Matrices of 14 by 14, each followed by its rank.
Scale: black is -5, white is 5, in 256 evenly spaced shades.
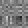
two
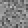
full rank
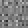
two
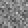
full rank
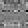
two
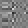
two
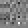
two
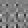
two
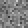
full rank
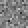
full rank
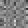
two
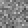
full rank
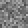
full rank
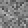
full rank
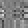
two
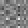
two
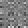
two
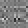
two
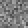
full rank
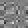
two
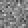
full rank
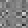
two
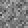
full rank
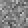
full rank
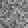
full rank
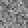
full rank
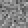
full rank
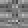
two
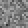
full rank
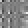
two
